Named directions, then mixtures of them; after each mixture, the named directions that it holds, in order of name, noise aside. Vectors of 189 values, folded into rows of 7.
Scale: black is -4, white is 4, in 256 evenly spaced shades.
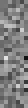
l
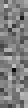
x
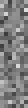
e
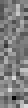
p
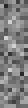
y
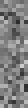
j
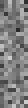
e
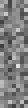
e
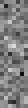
j, y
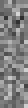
j, p, x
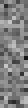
j, l, y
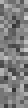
j, x, y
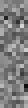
e, j, x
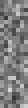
j, p, x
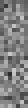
l, p, x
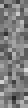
e, p, y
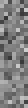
e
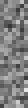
e, j, l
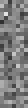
e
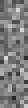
l, p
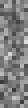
e, j, y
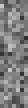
x, y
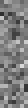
j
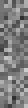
p, x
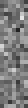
e, x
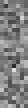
j, x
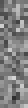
j, p, x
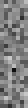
x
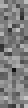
e, x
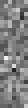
l, p, x
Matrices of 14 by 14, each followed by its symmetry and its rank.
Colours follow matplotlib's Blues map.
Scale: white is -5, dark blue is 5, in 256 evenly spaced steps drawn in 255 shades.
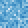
symmetric, full rank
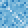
symmetric, full rank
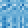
neither, rank two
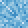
symmetric, full rank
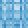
neither, rank two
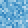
neither, full rank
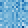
neither, rank three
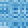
neither, rank two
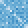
symmetric, full rank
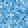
neither, full rank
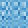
neither, rank two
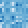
neither, rank two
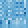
neither, rank three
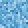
neither, full rank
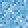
symmetric, full rank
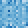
neither, rank three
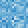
neither, rank three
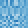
neither, rank two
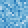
neither, full rank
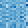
neither, rank three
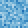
neither, full rank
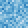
symmetric, full rank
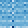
neither, rank two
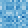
neither, rank three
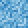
symmetric, full rank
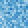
neither, full rank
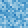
neither, full rank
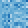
neither, rank three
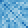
symmetric, full rank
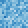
neither, full rank
